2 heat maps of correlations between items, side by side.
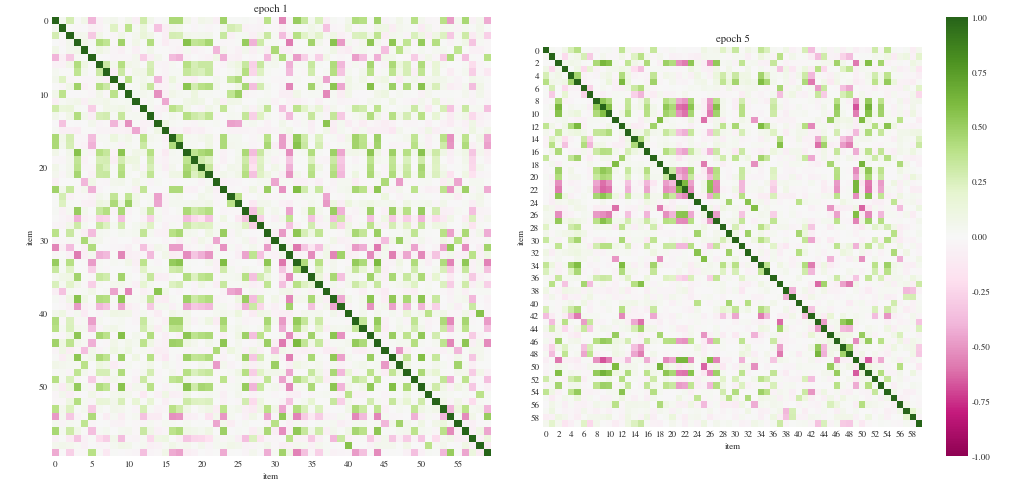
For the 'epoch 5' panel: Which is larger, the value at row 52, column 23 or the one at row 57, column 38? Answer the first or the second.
the first
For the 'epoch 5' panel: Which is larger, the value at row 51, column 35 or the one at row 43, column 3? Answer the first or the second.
the second
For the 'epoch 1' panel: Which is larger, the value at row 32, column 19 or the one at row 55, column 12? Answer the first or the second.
the second
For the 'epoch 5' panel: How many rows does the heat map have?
60
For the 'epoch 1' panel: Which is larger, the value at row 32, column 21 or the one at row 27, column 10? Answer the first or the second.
the second
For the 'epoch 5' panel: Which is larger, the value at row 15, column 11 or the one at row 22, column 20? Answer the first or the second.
the first
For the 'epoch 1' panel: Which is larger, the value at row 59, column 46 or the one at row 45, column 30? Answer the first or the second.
the first
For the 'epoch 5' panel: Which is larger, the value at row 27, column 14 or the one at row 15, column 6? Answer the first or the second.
the second
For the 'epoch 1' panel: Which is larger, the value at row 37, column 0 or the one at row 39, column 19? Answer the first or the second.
the first
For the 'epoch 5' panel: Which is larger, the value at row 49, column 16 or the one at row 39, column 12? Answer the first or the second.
the second
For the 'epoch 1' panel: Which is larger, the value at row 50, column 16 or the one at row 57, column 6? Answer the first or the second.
the first
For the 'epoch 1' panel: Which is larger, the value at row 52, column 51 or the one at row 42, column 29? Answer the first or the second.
the second
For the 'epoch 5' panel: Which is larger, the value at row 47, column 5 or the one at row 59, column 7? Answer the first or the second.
the first
